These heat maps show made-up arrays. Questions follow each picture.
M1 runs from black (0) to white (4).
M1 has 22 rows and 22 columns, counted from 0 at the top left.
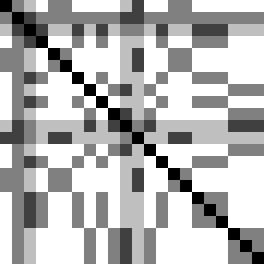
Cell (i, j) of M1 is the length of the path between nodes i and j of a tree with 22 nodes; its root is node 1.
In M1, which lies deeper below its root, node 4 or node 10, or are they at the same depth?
node 4
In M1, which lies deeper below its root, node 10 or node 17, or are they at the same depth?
node 17
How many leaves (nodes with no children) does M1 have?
18
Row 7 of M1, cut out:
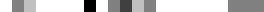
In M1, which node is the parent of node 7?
10
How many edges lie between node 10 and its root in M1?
1
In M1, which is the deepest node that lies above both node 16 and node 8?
2
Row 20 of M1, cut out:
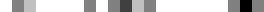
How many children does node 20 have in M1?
0
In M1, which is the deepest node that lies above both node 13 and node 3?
2
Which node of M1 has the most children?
2
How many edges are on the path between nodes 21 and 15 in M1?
4
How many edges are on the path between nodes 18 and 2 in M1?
1
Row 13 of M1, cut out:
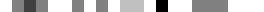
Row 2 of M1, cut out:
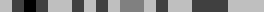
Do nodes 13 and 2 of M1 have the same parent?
no
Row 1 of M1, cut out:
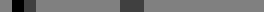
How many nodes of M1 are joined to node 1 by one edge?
3
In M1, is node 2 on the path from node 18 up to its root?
yes
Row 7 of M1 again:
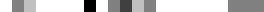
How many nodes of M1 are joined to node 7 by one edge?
1
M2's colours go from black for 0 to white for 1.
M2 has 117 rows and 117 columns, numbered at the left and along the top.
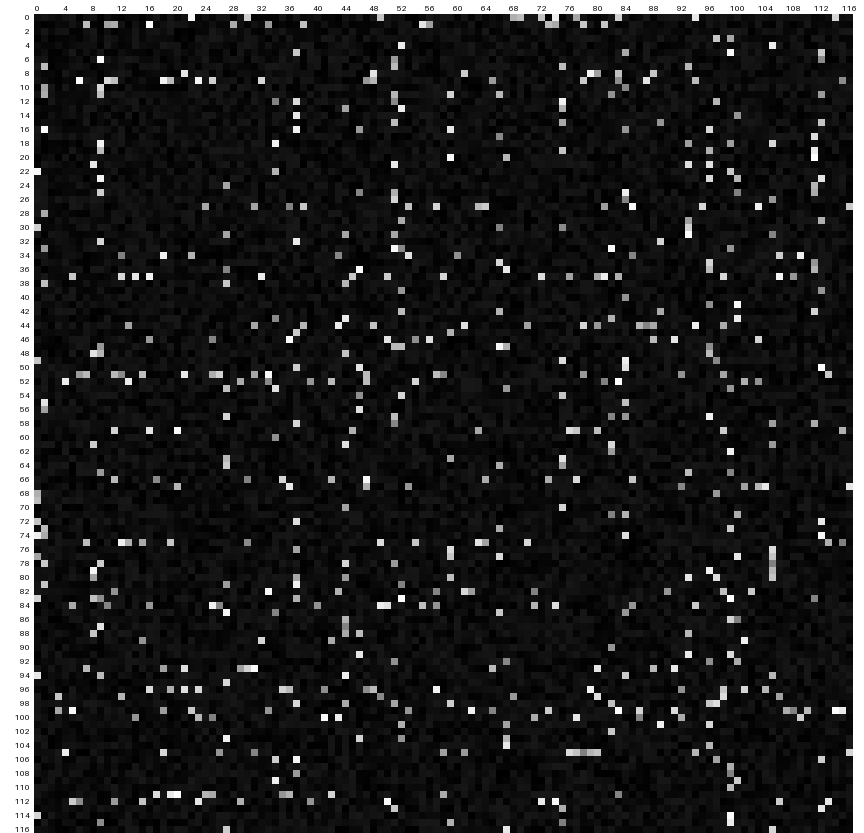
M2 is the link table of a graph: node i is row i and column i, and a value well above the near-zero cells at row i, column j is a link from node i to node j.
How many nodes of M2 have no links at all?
1
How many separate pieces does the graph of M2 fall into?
2
